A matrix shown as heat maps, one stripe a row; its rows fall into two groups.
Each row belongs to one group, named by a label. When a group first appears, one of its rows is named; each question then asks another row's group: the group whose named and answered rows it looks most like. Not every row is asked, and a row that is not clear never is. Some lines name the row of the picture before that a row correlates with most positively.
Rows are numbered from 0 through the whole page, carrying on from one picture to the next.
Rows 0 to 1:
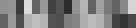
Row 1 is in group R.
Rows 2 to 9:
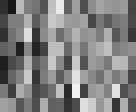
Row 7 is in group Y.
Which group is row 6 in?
Y
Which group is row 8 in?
Y
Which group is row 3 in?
Y
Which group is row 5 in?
Y
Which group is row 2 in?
Y
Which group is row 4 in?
Y
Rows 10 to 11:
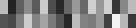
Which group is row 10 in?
R
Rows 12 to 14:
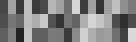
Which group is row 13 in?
R
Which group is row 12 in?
Y
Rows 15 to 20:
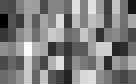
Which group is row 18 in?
R
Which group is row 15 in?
Y
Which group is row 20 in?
R
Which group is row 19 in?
Y
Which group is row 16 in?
Y
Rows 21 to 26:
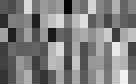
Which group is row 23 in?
R
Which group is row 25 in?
Y
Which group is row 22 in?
Y
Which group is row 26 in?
Y
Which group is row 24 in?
Y
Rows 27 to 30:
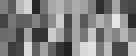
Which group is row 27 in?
Y
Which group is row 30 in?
R
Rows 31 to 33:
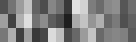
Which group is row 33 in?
Y
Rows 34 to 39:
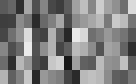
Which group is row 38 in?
Y
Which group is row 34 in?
R
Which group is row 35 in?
Y
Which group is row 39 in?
R
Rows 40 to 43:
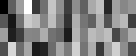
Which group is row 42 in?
R
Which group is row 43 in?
Y
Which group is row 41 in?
Y
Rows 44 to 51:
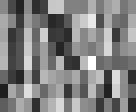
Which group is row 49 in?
Y
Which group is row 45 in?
R
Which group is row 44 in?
Y
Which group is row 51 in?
Y
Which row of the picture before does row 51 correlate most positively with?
43
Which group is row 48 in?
R
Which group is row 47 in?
R
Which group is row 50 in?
Y
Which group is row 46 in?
R
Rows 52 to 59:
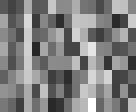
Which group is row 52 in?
Y
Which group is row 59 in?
R
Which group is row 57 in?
R
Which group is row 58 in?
R
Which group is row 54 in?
Y
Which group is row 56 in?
Y
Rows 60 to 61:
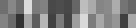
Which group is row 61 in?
R
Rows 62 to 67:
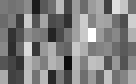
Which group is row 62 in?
Y
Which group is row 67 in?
R
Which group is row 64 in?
R
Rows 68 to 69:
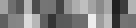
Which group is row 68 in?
R
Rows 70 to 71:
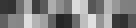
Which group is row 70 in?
Y
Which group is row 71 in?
R
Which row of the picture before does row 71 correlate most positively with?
69
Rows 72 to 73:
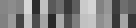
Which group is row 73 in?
R
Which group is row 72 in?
R
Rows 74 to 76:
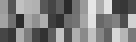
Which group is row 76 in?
Y
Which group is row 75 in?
R
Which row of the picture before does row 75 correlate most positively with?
72
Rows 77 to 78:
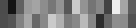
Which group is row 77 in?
Y
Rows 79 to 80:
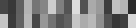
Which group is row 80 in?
R
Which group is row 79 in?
Y
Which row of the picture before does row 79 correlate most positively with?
77
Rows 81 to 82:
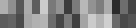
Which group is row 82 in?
R
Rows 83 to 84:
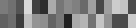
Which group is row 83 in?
Y
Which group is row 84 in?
R
